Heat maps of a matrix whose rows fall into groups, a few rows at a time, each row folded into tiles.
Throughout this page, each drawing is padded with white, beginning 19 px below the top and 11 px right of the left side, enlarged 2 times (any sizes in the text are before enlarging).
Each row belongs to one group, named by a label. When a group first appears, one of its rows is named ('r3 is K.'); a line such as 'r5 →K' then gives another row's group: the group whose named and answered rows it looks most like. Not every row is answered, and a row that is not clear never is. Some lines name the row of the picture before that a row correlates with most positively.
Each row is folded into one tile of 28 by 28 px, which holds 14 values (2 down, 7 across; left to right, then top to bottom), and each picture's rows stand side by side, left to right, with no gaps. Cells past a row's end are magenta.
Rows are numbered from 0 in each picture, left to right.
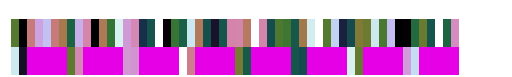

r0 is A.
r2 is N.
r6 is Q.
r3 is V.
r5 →Q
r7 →N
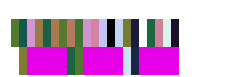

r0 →A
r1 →N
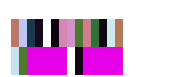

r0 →N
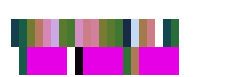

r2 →N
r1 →A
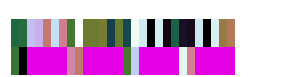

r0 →Q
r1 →V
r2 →N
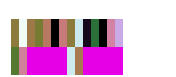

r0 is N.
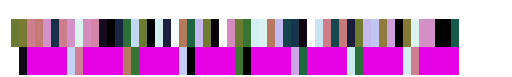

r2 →N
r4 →Q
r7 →V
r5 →A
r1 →V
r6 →Q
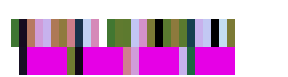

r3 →Q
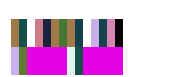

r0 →A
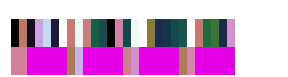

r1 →V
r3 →V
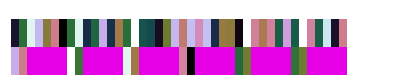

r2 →V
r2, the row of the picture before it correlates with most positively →3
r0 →Q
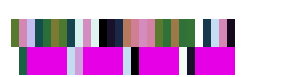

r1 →V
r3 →A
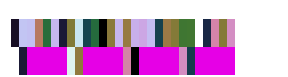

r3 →A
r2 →Q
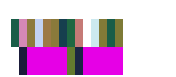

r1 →Q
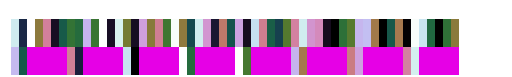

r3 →A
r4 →A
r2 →A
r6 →V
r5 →V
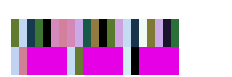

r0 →V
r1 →V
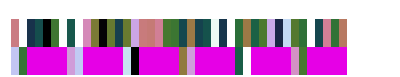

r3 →N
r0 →V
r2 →A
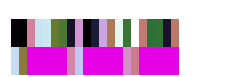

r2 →V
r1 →N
